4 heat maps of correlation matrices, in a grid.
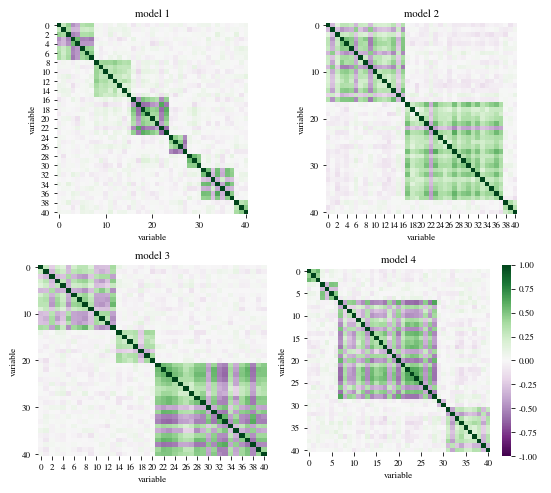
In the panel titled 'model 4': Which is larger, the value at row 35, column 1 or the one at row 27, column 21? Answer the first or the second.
the second
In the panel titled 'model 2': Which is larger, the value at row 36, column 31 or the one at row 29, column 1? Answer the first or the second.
the first
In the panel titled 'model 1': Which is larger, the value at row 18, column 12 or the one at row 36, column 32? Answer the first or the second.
the second
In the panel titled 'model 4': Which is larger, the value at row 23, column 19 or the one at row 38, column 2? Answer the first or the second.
the first
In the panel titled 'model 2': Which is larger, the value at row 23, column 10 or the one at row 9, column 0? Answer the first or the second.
the first
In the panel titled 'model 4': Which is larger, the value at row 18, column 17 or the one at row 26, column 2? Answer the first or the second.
the second
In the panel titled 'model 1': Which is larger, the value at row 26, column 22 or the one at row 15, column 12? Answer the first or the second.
the second
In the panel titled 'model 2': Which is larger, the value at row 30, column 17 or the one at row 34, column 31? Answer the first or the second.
the first
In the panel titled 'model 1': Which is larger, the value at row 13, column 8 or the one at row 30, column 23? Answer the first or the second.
the first
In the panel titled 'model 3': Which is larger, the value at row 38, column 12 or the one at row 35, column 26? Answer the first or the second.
the first
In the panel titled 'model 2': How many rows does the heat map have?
41
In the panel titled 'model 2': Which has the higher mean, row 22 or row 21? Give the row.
21
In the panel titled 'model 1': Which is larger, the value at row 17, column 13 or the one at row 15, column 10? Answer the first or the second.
the second
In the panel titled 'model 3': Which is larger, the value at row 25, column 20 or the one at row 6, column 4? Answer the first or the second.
the second
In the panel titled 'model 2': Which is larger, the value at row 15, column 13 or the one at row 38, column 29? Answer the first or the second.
the second
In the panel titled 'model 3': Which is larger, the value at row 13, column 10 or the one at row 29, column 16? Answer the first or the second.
the second
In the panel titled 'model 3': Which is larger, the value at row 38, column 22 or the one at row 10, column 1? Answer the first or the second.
the second
